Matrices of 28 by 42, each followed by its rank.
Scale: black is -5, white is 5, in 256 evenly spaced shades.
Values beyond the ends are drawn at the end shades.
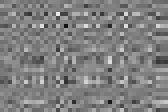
three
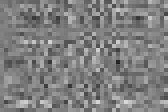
five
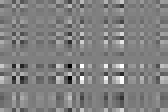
one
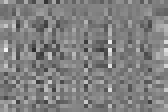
three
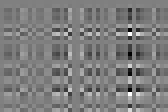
one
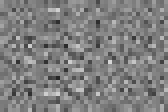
five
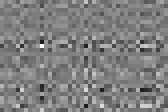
three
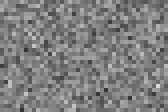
full rank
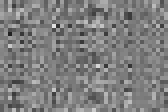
five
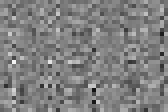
five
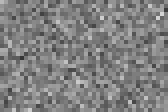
full rank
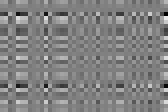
one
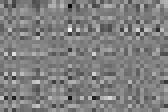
three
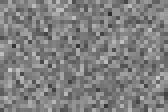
full rank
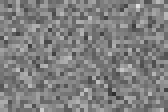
full rank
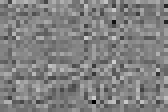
five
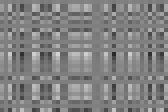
one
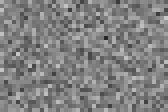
full rank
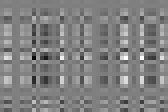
one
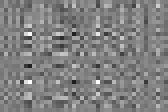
three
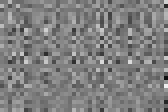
three
